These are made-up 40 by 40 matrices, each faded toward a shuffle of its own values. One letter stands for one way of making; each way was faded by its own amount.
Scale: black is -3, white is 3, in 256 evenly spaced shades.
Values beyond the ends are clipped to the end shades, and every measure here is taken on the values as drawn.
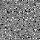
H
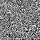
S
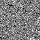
S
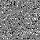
H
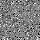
H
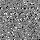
H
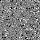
H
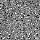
H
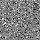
H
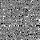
H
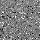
H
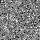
S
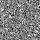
S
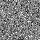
S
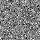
S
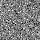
S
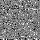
H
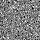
S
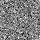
S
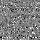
H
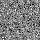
S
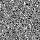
S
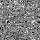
H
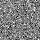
S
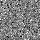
S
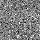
S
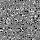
H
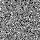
S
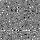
H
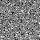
S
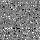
H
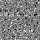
H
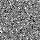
S
